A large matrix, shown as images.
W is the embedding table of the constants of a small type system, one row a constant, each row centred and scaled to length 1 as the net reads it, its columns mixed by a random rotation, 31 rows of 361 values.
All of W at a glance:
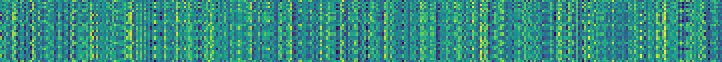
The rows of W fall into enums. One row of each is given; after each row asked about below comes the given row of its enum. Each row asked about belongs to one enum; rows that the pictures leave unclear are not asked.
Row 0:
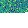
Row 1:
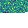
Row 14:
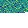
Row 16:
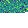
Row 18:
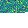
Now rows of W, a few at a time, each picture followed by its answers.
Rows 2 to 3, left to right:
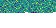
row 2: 14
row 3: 1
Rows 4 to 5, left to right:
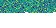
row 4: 14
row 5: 0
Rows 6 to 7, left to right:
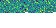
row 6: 16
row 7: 18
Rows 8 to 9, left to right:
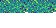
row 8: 16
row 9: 16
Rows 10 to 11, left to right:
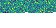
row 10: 1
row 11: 18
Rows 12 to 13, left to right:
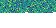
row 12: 0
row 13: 14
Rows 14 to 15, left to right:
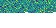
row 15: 18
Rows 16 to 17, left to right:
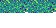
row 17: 16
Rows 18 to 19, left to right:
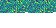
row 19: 18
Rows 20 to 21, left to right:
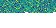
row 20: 14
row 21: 0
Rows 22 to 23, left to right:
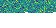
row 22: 14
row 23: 18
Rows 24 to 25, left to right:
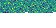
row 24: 1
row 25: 14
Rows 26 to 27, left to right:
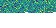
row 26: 14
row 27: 18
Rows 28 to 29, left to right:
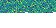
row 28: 18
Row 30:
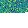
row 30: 0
